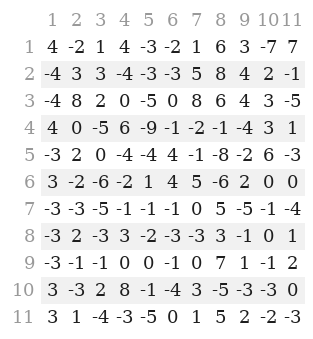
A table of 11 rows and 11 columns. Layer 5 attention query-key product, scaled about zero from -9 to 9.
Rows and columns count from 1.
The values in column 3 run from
-6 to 3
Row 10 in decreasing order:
8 3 3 2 0 -1 -3 -3 -3 -4 -5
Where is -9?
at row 4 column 5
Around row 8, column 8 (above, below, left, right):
5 7 -3 -1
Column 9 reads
3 4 4 -4 -2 2 -5 -1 1 -3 2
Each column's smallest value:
-4 -3 -6 -4 -9 -4 -3 -8 -5 -7 -5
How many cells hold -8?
1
